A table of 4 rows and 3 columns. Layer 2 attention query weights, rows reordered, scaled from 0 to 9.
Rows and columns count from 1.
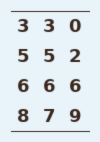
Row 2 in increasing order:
2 5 5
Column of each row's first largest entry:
1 1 1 3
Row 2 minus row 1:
2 2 2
